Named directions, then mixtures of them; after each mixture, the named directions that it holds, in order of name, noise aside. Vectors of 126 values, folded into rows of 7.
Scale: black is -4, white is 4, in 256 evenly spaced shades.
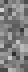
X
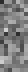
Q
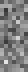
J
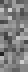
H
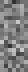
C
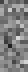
C, H, J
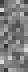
Q, X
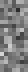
H, Q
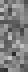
X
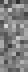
C, H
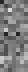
H, Q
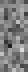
C, J, X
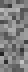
H, J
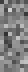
C, H, J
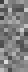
J, Q, X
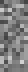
H, Q, X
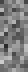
Q, X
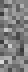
J, Q
